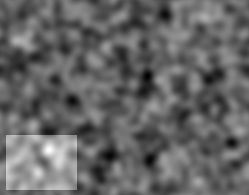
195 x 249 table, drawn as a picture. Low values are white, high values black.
Neither half mirrors the other. In the bottom left lies a patch that is lower than the rest. The bottom left is the ninth with the lowest average. The bottom left is the roughest part.
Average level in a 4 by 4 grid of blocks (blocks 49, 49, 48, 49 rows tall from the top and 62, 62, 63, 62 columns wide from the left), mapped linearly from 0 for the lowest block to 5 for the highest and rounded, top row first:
4443 / 5454 / 3444 / 0444
